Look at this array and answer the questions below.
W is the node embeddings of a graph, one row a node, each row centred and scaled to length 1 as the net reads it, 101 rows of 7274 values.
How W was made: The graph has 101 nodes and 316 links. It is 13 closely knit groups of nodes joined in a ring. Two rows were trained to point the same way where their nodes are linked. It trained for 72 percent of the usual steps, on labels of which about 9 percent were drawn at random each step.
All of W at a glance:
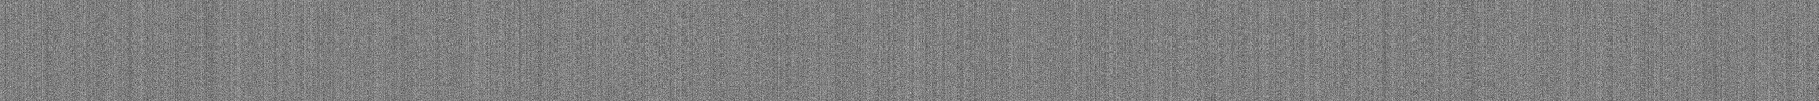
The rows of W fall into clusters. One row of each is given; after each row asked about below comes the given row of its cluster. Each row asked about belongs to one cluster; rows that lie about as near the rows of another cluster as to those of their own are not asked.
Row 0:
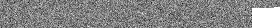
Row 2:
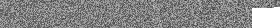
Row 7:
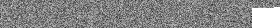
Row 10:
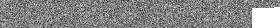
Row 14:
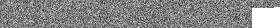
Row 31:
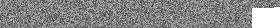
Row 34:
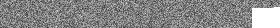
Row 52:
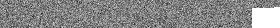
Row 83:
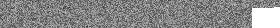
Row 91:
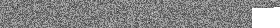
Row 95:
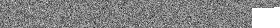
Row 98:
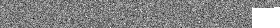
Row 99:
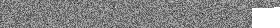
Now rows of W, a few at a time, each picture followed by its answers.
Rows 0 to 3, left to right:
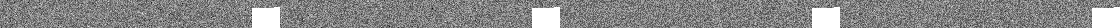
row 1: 7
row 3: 2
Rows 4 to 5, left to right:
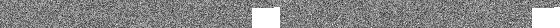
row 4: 98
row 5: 31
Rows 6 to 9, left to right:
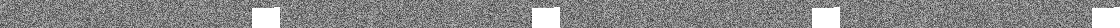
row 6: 31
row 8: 2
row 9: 2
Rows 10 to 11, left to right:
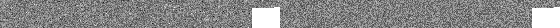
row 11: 2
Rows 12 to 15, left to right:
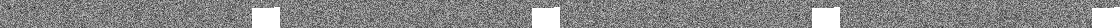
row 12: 34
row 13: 95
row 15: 52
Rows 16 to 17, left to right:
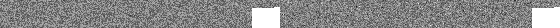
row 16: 95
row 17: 98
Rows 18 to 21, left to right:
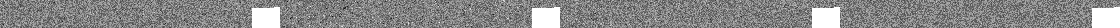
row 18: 52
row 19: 83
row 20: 99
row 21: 7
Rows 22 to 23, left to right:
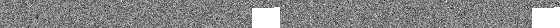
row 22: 10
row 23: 14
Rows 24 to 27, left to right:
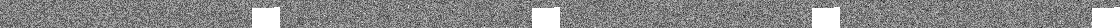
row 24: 0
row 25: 83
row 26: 7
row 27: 83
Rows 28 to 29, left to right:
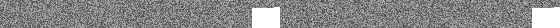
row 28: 2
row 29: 34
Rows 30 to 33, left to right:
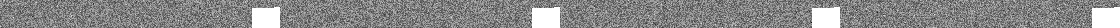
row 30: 99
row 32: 7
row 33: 91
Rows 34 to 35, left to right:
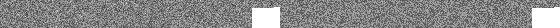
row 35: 95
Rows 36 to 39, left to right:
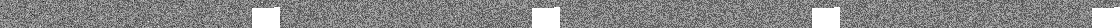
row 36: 10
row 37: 99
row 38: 10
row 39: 10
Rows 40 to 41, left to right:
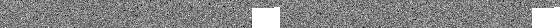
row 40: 98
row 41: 98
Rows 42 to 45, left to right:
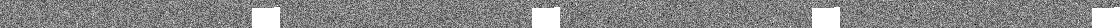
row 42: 83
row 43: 52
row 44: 52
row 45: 95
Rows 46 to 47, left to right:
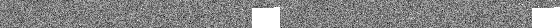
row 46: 7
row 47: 7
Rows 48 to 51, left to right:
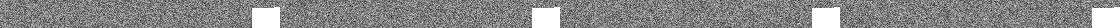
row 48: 10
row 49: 10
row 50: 31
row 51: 83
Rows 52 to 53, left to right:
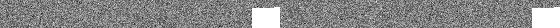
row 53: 7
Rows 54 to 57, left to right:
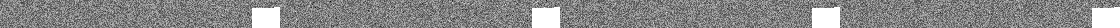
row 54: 91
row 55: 2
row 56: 91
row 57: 34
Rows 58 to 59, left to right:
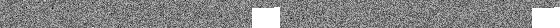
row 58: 0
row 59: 95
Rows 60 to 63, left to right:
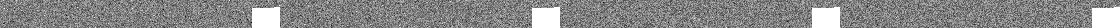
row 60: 52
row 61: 2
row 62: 0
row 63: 7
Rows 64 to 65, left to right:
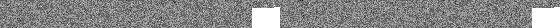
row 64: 83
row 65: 95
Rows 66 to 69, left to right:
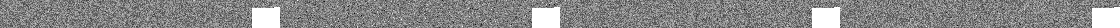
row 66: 98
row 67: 14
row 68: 91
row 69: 31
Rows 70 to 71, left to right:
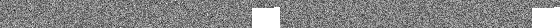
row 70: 10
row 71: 14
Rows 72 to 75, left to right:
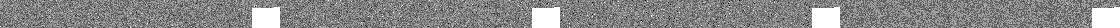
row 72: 0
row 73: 31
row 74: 98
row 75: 83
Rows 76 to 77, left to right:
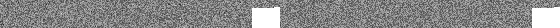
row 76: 52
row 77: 2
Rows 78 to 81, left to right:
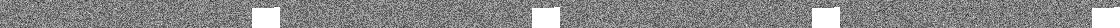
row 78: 31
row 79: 34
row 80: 95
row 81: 0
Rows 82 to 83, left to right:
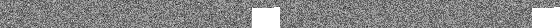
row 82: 83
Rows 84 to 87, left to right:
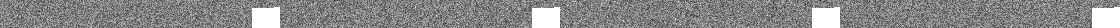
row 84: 7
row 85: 83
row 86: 98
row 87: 14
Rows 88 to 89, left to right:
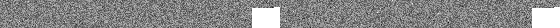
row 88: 10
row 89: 95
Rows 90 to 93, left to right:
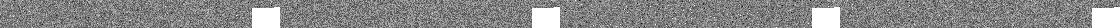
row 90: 31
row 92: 98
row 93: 31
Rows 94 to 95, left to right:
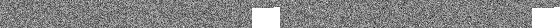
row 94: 91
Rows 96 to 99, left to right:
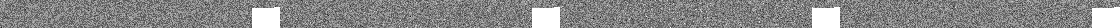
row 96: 10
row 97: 0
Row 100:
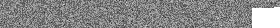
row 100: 91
